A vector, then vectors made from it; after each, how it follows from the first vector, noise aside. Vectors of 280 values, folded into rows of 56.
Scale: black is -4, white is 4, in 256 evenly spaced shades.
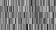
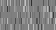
partly zeroed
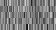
copied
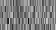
wrapped around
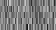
copied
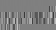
partly zeroed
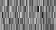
wrapped around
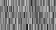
copied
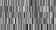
copied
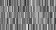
negated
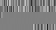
partly zeroed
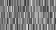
negated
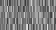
negated
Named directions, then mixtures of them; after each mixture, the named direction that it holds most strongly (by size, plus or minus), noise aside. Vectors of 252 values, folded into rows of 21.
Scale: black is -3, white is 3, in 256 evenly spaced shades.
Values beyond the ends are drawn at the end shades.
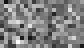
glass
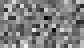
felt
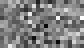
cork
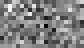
felt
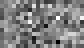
cork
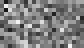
glass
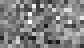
cork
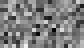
felt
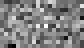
cork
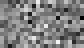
cork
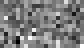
glass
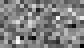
glass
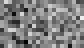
glass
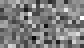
cork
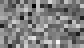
cork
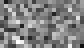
glass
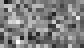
glass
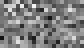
glass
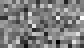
cork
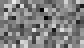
felt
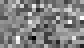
cork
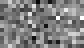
cork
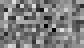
felt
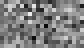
cork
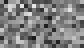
glass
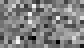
cork
